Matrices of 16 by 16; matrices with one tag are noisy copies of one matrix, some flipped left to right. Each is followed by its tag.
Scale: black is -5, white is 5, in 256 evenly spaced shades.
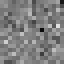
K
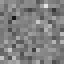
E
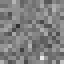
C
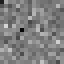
K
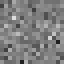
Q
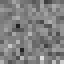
C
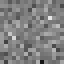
Q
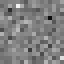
E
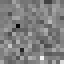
C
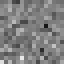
C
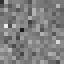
K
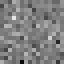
Q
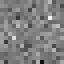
Q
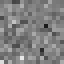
C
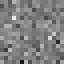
Q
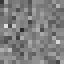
K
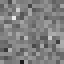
Q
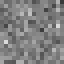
K
